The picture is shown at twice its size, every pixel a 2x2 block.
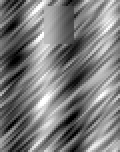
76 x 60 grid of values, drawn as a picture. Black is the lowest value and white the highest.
Odd patch: calmer, in the top middle. Stripes: upright, repeating 2 times. Calmest part: top middle.
